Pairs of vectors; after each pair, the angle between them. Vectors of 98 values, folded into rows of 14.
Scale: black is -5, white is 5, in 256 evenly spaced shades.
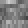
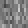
orthogonal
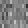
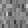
nearly opposite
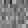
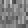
nearly opposite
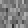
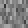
orthogonal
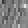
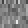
orthogonal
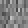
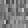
partly aligned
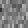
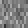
orthogonal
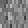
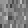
nearly opposite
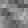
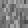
partly opposed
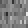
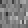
nearly parallel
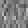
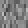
nearly parallel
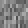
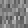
partly aligned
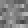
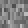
partly aligned
